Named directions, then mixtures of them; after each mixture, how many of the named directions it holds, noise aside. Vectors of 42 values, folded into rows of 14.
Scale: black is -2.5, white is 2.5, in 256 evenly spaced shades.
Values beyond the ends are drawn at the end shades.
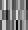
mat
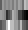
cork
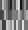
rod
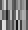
one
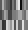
one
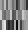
three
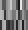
one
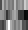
one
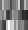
two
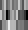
two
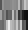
one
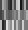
one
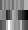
one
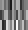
two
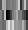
three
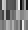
two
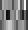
three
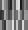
one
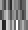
two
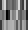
three
